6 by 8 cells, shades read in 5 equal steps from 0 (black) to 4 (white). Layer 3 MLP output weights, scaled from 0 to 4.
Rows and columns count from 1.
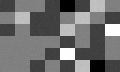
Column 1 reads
1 2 1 2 2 2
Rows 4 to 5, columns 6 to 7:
2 1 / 1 1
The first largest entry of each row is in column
7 2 8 1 5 6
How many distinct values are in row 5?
3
